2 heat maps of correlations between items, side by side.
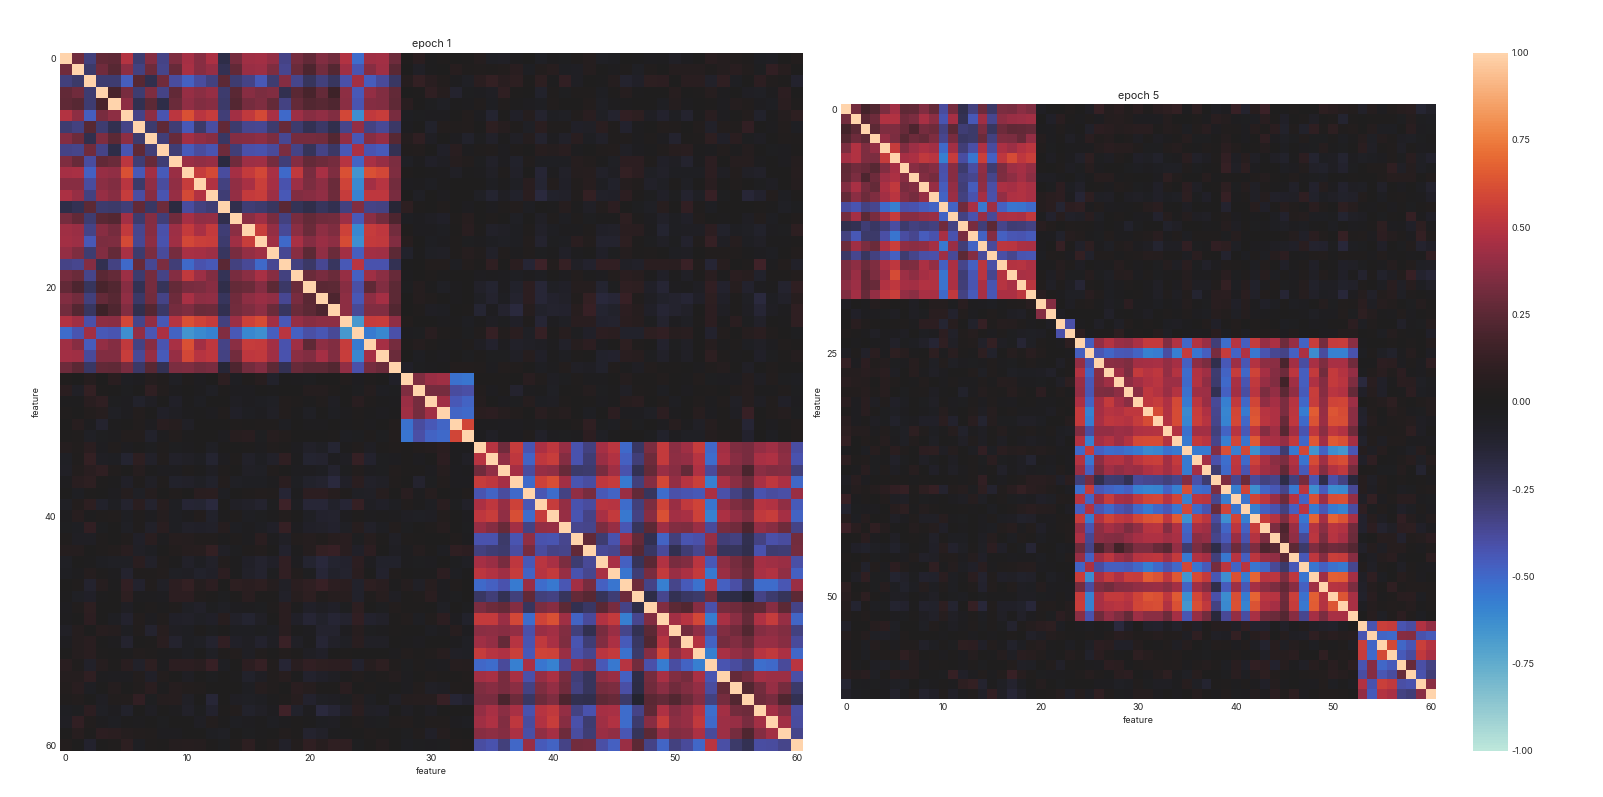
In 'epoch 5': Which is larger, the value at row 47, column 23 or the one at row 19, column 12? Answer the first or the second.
the first
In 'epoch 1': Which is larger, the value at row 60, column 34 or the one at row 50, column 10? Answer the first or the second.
the second
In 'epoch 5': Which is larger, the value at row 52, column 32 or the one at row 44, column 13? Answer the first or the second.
the first
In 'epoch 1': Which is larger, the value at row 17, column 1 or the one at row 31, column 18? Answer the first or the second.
the first
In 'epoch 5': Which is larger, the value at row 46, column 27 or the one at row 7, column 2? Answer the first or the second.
the first
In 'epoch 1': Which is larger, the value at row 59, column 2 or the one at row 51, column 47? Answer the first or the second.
the first
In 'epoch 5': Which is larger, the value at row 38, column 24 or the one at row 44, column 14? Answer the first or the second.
the second
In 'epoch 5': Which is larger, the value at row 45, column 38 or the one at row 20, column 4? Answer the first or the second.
the second
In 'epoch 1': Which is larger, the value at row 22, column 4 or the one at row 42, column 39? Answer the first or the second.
the first
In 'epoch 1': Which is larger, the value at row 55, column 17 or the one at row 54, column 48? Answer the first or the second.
the second
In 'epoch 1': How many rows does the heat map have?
61
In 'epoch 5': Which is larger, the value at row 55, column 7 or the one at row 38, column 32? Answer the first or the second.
the first
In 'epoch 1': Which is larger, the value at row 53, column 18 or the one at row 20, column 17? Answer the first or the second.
the second
